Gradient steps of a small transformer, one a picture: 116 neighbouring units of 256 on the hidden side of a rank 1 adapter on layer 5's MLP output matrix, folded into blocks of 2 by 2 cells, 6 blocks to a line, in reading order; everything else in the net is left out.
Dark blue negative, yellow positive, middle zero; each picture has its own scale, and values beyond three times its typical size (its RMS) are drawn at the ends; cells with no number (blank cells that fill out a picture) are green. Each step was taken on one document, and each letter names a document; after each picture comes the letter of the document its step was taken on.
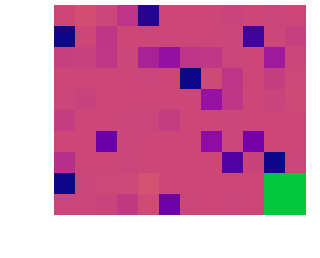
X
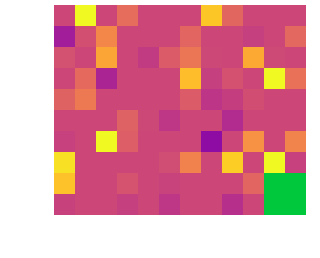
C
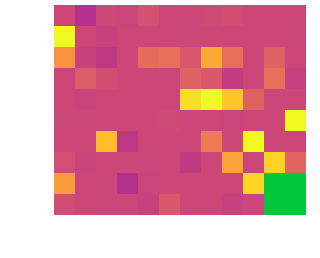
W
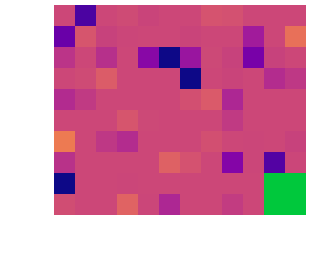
C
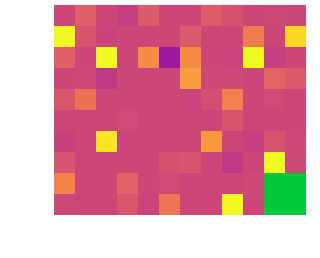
C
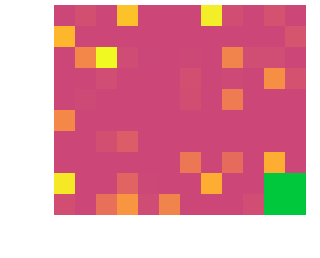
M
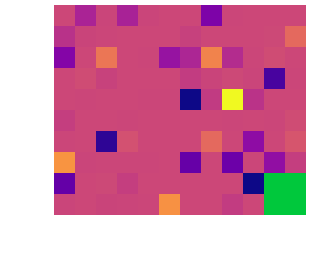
W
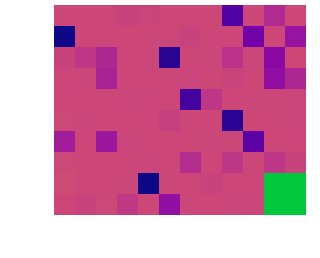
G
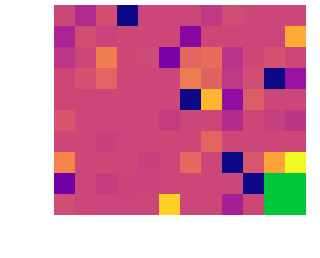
W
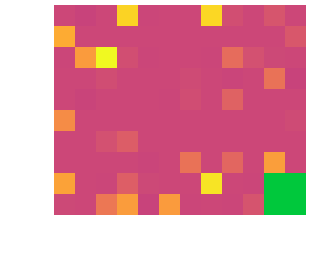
M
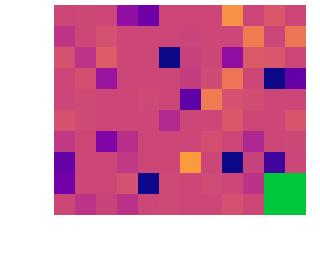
G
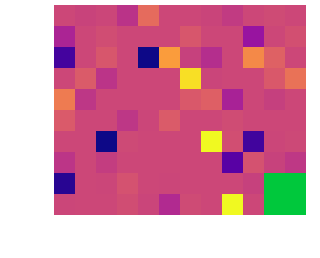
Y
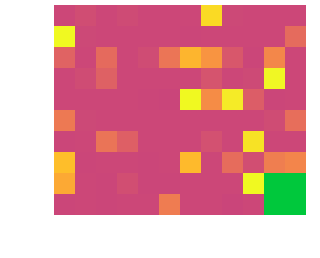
W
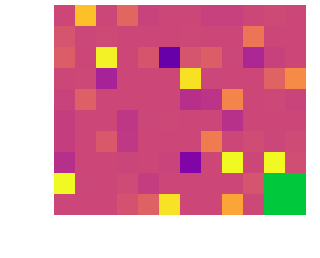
C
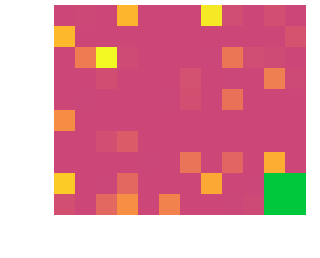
M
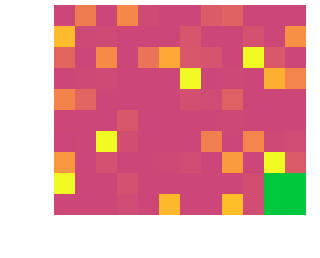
C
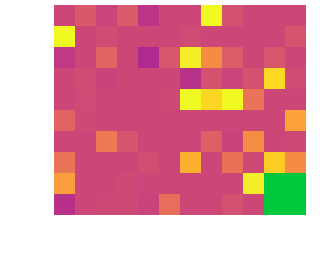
W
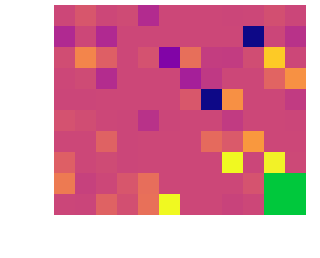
X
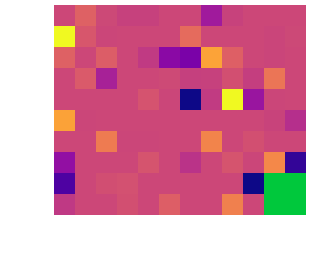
W
